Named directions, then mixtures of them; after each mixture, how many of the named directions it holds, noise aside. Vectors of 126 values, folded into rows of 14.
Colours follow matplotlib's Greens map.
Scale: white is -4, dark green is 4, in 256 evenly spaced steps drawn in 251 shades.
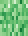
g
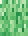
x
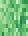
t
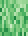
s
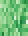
one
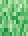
three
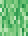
two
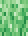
three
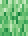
three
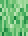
one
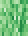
two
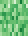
one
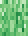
one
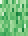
one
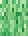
one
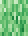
three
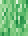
two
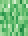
one
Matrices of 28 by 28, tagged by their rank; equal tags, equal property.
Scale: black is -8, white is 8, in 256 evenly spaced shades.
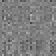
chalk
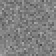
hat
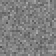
hat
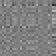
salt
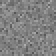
hat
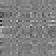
salt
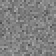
hat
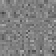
chalk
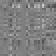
salt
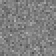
hat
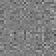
chalk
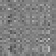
salt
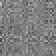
chalk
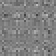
salt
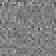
chalk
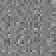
chalk
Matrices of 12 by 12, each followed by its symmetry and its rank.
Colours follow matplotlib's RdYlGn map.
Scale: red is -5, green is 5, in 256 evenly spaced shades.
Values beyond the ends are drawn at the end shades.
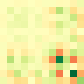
symmetric, rank two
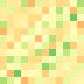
symmetric, full rank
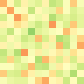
symmetric, full rank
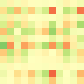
neither, rank two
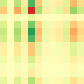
neither, rank one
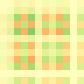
symmetric, rank one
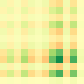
symmetric, rank one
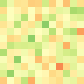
neither, full rank
